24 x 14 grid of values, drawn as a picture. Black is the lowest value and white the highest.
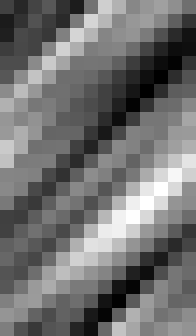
Ninth with the lowest average: top right. Grain: diagonal, up to the right. Ninth with the highest average: middle right. Slope: none.
